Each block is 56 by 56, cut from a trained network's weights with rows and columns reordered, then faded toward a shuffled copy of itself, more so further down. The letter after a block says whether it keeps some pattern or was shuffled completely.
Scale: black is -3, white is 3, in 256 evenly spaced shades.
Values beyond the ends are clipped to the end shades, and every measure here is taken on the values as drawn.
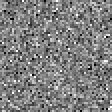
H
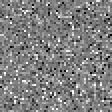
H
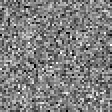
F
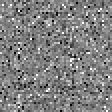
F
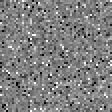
H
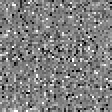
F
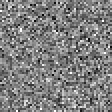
F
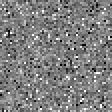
H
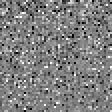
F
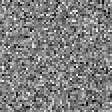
H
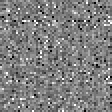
F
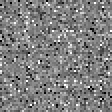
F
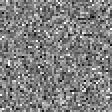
F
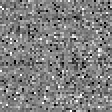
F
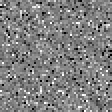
H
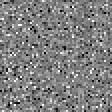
H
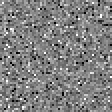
H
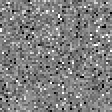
H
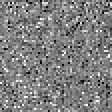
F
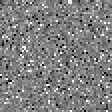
H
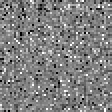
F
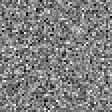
H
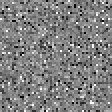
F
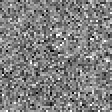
F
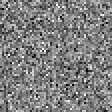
H
